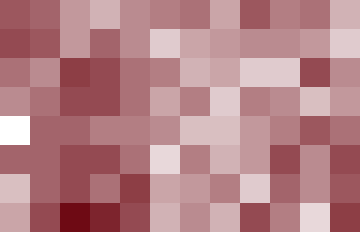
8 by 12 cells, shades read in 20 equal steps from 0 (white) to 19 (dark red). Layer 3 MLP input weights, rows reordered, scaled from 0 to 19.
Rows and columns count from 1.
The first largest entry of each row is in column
1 1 3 3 11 3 5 3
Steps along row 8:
up up down down down up down up down down up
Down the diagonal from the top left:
13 13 15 14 10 3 8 6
